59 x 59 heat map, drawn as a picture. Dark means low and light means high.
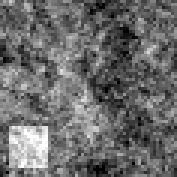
Grain: blotchy. Average level on the scale: 40%. Mirror symmetry: none. Stripes: none. Odd patch: higher, in the bottom left.
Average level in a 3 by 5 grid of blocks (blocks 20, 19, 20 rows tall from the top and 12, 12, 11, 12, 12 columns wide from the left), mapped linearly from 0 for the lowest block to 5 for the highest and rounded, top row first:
22202 | 33202 | 54211
